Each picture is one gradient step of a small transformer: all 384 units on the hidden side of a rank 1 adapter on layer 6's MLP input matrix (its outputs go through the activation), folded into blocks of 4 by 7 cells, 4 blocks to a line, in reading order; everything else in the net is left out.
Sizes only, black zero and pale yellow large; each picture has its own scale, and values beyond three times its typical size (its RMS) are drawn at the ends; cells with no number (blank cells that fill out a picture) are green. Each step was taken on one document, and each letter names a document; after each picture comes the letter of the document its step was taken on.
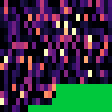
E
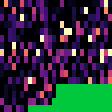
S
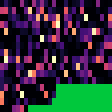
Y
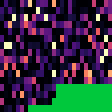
S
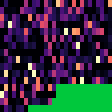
E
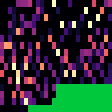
S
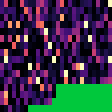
E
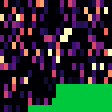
S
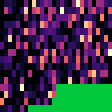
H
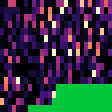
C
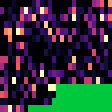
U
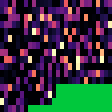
H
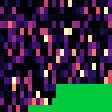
S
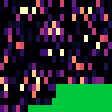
U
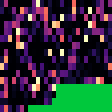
U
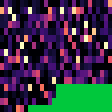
H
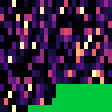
C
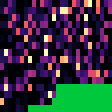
H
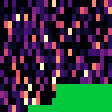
S
